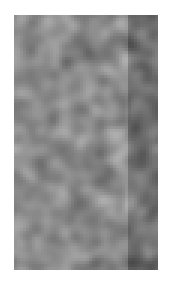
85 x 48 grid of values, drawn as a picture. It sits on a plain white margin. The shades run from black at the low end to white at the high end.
Average level on the scale: 50%. Grain: blotchy. Seam: vertical, 80% of the way across, the left part higher. Stripes: none.
